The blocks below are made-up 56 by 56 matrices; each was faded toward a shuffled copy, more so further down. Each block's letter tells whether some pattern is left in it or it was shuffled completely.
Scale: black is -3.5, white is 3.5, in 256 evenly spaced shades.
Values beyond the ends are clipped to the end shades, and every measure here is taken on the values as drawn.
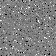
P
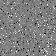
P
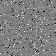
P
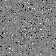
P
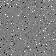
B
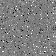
B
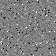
P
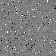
P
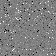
P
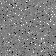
P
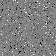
P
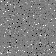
B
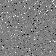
P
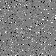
B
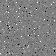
P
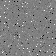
P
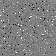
P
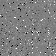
B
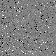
B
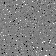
P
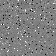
B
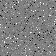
P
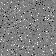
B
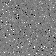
P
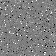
P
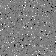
B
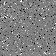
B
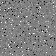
B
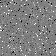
P
